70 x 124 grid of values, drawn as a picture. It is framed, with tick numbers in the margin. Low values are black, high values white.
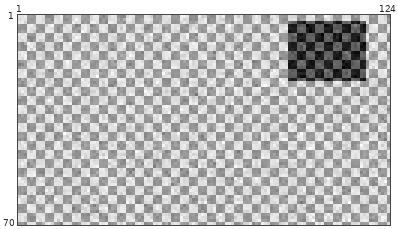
An odd patch, lower than its surroundings, sits in the top right. Overall the values sit about 70% of the way up the scale. The halves do not mirror each other. The top right is the ninth with the lowest average.
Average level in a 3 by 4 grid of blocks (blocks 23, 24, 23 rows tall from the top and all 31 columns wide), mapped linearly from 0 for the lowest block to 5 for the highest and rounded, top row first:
5 5 4 0 / 5 5 5 5 / 5 5 5 5
